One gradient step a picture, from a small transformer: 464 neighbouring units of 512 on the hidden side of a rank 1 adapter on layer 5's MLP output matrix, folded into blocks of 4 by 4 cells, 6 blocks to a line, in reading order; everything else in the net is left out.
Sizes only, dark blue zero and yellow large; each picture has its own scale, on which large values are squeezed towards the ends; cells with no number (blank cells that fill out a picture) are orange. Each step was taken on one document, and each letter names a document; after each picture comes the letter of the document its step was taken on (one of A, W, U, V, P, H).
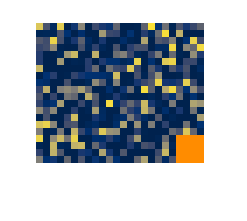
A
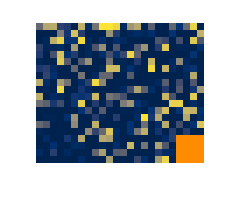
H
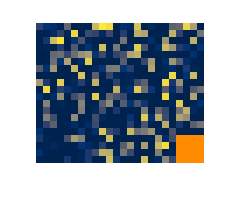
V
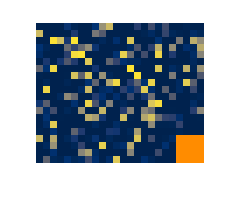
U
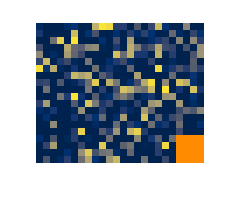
U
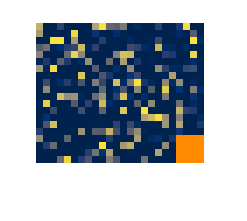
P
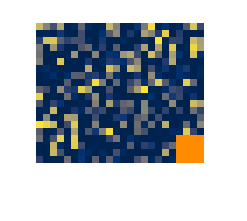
A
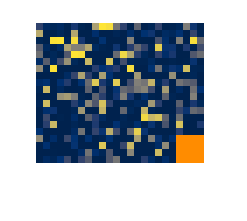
U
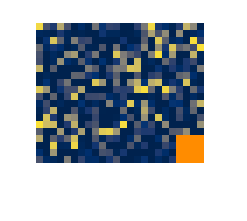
A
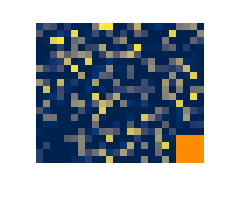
V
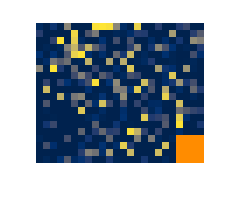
P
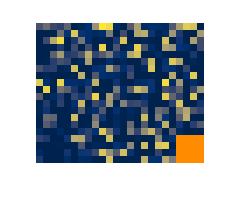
V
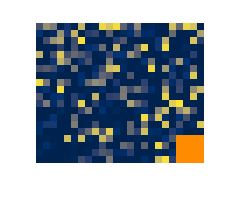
H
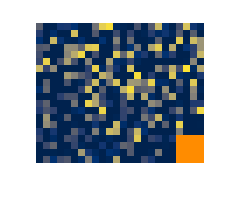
U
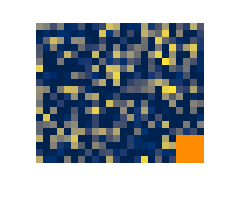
A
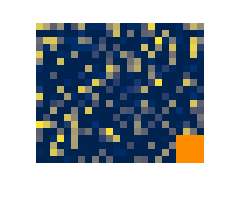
A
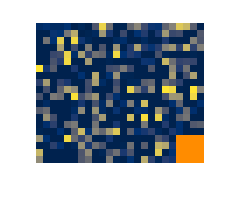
V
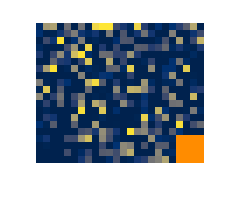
H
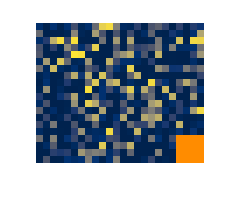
U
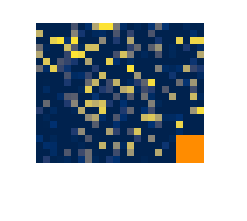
U
